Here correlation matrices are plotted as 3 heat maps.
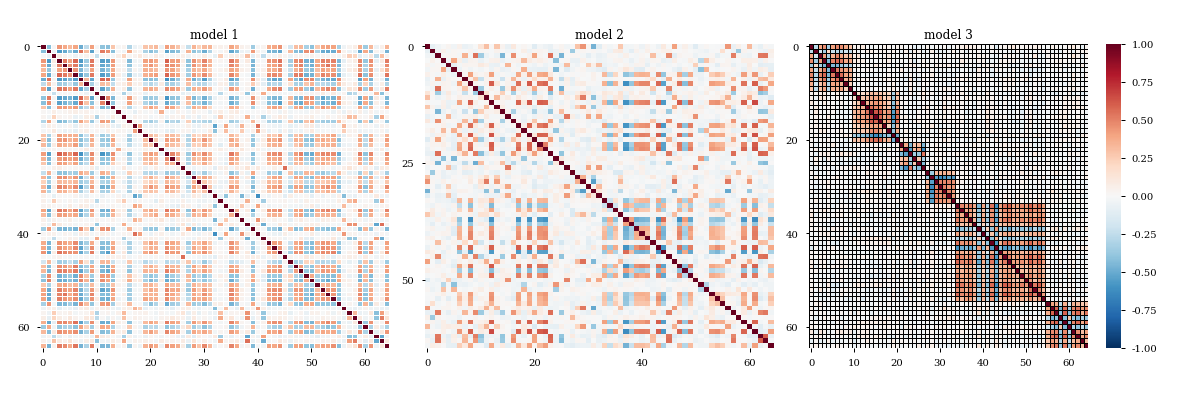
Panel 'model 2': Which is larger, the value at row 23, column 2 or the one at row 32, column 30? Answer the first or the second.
the first
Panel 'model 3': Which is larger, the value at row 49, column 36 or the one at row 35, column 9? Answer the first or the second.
the first
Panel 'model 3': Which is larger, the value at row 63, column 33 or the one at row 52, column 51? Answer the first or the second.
the second
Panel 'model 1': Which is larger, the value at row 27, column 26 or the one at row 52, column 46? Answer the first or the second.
the first
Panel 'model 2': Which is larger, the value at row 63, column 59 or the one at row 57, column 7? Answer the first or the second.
the second
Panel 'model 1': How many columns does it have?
65
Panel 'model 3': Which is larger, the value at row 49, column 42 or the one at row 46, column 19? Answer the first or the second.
the first
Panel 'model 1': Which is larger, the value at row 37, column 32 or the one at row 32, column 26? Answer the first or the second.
the second
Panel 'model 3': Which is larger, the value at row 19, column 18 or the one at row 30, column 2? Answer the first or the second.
the second
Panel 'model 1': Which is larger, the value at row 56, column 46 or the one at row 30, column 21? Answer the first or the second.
the second
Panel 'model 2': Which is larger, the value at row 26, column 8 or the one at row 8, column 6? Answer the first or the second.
the second
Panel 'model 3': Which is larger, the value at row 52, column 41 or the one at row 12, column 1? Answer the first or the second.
the second
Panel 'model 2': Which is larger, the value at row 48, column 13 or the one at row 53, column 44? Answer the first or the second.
the first
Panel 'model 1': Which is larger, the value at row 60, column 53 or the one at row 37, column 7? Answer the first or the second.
the second
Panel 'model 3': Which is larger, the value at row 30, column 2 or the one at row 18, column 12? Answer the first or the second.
the second
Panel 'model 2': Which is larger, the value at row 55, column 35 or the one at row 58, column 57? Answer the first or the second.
the first
